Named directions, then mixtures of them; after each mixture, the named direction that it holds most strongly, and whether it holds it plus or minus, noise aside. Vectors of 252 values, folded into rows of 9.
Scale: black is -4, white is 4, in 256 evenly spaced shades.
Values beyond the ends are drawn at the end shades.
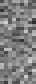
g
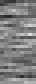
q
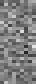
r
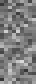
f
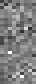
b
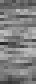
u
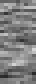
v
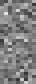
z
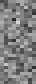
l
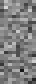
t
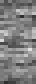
u, plus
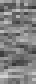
v, minus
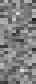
g, plus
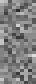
z, minus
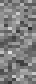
f, minus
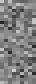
g, minus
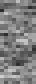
v, minus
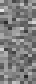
g, minus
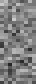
f, minus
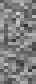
l, plus
